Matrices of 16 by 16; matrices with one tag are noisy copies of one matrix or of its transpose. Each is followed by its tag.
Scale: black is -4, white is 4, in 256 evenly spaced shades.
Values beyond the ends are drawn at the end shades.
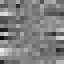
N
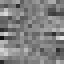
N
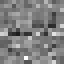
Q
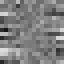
N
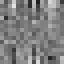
N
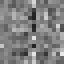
Q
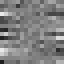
N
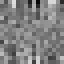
N
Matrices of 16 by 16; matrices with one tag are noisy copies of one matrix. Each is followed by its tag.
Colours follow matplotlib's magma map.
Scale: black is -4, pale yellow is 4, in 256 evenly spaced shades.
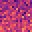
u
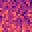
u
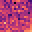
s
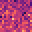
u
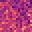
u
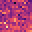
s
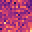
s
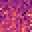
u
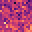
s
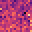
u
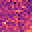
s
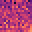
s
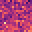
s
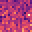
u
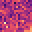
s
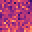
s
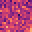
s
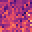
u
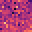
s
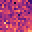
s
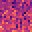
u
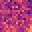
s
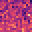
u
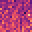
u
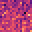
u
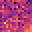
s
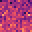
u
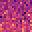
u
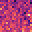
u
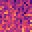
u
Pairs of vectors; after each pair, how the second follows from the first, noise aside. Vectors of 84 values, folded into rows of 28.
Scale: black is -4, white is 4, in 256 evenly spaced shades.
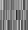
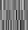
sign-scrambled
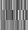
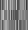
shuffled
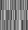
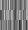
sign-scrambled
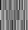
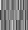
negated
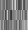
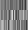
shuffled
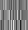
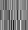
negated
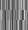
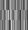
wrapped around
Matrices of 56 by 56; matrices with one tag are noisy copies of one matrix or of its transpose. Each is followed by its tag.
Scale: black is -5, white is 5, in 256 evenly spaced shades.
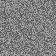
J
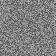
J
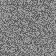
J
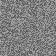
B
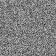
B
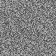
J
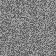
B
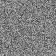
J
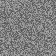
J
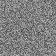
J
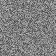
J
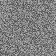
J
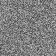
J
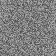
J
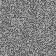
B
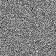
B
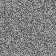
J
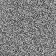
J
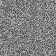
B
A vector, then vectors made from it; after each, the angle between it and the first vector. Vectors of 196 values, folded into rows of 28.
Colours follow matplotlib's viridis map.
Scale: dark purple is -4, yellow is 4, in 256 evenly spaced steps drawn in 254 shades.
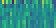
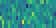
orthogonal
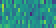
partly aligned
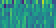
nearly parallel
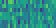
partly opposed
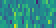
orthogonal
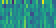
nearly parallel
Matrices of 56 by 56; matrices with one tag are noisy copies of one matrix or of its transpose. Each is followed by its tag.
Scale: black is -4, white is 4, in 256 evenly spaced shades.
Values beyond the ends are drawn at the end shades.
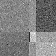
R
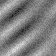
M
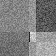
R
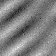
M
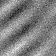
M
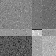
R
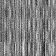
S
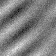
M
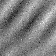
M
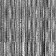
S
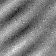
M
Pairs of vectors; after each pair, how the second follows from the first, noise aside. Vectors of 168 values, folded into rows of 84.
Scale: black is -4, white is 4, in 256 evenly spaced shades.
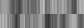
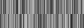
shuffled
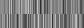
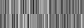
shuffled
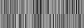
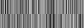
wrapped around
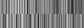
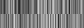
wrapped around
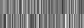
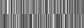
wrapped around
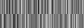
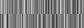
wrapped around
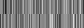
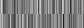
shuffled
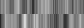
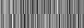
shuffled
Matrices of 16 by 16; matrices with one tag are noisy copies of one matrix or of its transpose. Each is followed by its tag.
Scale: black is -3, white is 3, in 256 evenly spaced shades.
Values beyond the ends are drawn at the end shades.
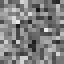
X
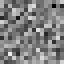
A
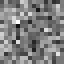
X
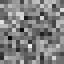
X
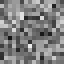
X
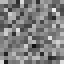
A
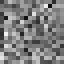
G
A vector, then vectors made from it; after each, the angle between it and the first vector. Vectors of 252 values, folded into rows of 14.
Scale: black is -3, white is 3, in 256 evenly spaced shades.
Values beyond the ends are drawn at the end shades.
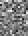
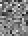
nearly opposite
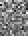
nearly parallel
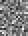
orthogonal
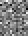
nearly parallel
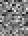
nearly opposite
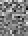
nearly parallel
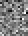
nearly opposite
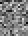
nearly opposite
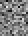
nearly opposite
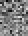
nearly opposite
